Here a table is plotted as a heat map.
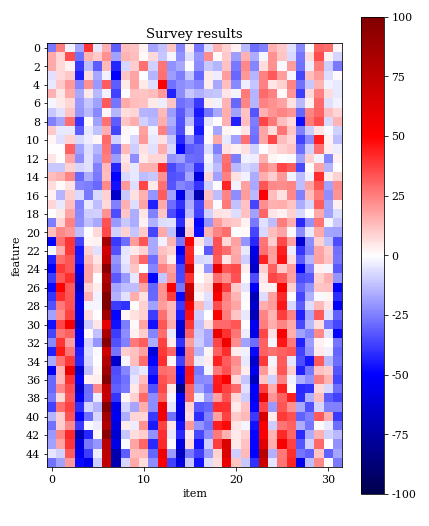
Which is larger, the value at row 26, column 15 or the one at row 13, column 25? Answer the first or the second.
the first
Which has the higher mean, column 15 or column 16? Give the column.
15
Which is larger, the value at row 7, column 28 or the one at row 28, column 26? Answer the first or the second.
the first
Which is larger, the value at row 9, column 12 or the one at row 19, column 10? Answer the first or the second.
the first
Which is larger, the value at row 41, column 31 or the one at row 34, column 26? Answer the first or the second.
the second
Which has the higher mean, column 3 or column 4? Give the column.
4
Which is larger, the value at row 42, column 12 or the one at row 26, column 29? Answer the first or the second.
the first
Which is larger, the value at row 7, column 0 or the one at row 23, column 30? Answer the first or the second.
the second
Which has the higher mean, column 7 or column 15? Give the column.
15
